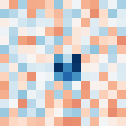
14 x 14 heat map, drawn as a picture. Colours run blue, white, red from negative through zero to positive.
There are no regular stripes. The bottom right is the ninth with the highest average. An odd patch, lower than its surroundings, sits in the centre. The ninth with the lowest average is the centre. The halves do not mirror each other. No single row or column stands out from its neighbours.
